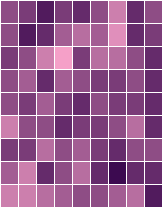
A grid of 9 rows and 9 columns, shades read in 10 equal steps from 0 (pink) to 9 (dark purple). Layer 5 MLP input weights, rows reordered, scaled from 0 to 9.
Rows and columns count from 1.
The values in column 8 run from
3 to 7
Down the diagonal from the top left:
5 8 2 4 7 6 7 7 8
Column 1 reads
5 5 6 5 5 2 6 4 2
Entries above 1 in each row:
9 8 8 9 9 9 9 9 9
